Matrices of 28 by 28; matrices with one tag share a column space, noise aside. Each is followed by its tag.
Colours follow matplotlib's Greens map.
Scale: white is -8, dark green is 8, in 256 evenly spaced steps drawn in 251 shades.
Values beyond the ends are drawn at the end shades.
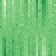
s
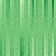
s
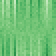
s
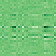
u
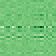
u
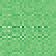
u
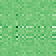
u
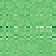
u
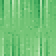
s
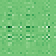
u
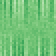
s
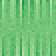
s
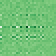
u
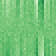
s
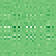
u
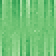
s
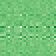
u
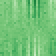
s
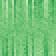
s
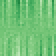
s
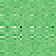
u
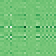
u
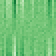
s
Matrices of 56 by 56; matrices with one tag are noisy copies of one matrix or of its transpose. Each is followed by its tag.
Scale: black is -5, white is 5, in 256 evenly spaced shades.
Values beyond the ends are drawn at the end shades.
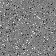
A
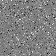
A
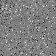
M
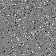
A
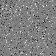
M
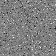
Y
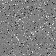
A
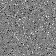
A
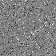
A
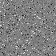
A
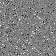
A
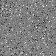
M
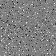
Y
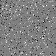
M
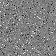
A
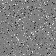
A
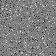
M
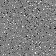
Y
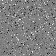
A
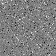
A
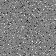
Y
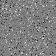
M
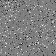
M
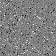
A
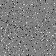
Y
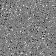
M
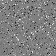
A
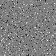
Y
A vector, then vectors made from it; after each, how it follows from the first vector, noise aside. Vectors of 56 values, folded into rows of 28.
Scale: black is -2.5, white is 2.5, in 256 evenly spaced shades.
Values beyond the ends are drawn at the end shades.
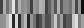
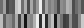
wrapped around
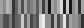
wrapped around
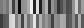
wrapped around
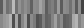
shrunk
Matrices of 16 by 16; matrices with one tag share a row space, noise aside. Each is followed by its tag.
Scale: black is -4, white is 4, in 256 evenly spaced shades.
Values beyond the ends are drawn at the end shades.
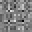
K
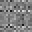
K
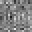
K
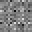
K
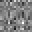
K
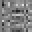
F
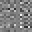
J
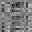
F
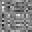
F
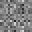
K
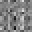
K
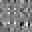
J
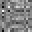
F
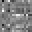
F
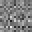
K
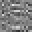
F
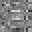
F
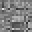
F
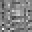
F
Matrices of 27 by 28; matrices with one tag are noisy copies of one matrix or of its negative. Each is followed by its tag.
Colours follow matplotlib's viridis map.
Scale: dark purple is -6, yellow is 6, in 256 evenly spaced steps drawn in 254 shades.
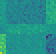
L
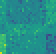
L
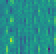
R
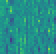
R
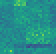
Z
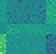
L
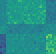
L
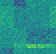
Z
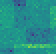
Z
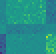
L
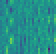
R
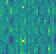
R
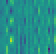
R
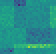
Z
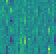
R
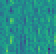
R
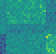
L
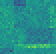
Z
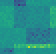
Z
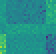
L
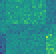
L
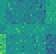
L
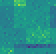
Z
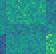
L
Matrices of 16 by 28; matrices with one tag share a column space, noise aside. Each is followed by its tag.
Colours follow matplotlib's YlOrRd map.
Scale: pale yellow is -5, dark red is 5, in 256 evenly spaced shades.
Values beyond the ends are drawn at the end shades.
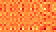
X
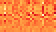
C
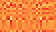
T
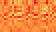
C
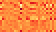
T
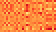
X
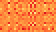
X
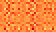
X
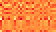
T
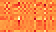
T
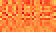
C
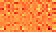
X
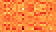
X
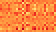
X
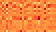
T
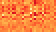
C
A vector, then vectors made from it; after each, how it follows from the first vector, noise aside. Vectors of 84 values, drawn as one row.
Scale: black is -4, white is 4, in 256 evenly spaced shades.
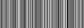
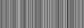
shrunk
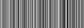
sign-scrambled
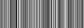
reversed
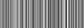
sign-scrambled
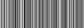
wrapped around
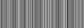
shrunk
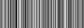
reversed
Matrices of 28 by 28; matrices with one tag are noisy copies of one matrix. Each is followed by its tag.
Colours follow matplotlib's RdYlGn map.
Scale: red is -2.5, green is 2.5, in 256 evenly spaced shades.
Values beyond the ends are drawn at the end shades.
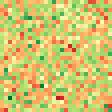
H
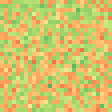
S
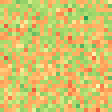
S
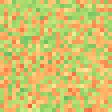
S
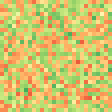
H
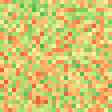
S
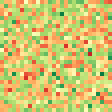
H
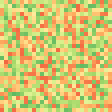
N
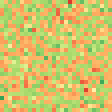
N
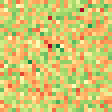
H
